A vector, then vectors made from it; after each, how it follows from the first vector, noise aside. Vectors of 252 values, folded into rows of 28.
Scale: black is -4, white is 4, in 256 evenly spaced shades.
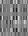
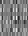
negated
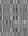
shrunk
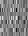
sign-scrambled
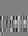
partly zeroed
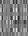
negated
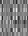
negated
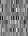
sign-scrambled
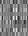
negated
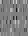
partly zeroed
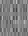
shrunk
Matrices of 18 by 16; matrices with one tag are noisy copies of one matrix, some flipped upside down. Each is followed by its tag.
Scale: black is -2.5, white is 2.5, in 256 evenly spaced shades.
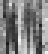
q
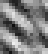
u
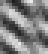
u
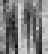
q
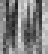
q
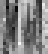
q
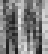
q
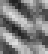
u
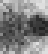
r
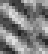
u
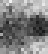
r
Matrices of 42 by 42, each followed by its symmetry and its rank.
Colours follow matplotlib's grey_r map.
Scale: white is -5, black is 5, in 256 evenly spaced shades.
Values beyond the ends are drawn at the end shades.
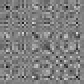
symmetric, rank three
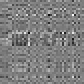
neither, rank three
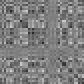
symmetric, rank three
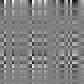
neither, rank one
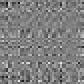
neither, rank three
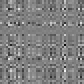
neither, rank two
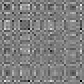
symmetric, rank three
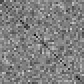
symmetric, full rank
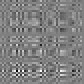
neither, rank two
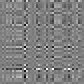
neither, rank two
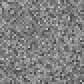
symmetric, full rank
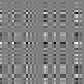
neither, rank one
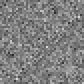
symmetric, full rank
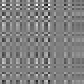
neither, rank one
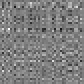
neither, rank three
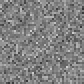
symmetric, full rank
